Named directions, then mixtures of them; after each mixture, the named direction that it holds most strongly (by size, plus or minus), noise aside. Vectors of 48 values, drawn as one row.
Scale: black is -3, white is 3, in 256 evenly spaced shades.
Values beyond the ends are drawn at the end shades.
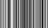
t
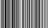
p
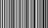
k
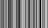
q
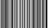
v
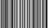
v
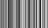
q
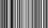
t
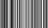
t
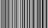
v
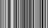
t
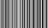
v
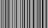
v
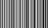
k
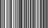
p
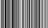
p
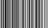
p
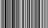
p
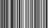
t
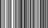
p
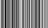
p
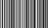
k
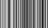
t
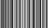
v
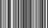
t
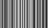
v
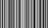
k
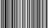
v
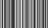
k
